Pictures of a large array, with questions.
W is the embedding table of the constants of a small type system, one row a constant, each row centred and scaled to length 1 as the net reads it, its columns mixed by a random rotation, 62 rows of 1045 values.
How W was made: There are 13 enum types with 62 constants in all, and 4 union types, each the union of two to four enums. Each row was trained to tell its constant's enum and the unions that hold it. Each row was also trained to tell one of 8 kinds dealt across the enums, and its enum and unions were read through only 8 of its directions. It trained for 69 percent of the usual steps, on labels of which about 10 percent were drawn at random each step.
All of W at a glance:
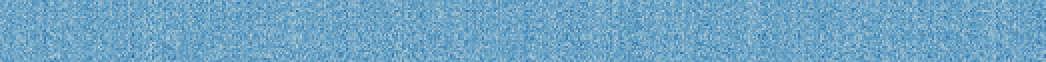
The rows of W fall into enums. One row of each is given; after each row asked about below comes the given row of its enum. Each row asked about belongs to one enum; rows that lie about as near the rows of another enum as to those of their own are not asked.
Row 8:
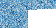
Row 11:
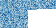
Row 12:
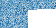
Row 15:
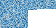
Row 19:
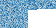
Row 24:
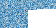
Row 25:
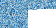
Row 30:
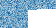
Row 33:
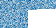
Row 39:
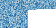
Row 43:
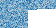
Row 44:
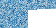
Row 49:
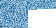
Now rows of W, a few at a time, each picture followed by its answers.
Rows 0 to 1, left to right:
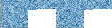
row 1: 11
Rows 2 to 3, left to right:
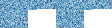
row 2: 33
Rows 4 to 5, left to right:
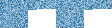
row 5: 33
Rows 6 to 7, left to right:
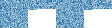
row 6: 12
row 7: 30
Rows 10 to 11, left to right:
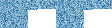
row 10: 11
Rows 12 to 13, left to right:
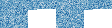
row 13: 15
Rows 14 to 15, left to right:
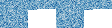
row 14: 33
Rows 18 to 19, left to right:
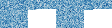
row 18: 39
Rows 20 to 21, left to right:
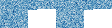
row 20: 44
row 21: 33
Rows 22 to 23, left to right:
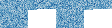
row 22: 15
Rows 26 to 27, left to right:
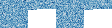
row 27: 25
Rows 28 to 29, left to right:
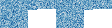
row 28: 44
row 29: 25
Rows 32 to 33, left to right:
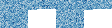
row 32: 11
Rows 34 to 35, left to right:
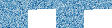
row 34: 15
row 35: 30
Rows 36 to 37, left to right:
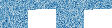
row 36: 39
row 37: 15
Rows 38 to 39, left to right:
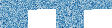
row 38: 30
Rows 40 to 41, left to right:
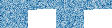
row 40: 12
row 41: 11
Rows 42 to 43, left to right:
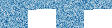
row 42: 39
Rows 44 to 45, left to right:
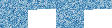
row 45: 33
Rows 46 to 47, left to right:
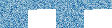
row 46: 15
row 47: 30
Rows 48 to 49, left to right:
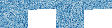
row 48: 33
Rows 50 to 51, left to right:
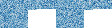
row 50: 11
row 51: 12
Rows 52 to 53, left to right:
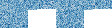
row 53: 11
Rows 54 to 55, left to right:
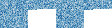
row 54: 24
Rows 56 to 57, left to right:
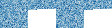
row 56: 25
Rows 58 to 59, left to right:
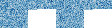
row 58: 25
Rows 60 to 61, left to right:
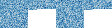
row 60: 25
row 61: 39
